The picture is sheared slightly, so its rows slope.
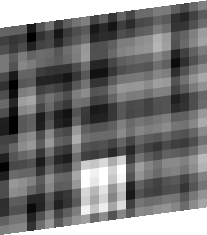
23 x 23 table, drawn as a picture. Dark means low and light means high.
Odd patch: higher, in the bottom middle. Roughest part: bottom middle. Odd rows or columns: none. Ninth with the highest average: bottom middle. Stripes: horizontal, repeating 5 times.
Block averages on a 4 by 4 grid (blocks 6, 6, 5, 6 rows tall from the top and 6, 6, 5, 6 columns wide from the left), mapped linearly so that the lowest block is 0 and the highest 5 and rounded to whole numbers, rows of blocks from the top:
1 1 2 2 / 1 0 2 2 / 1 2 2 2 / 2 5 4 3
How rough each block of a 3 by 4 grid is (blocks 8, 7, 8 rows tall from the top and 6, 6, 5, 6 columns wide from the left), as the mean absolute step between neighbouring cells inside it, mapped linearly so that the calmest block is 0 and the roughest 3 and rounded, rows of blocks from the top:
1 1 0 1
2 1 0 0
1 2 3 0
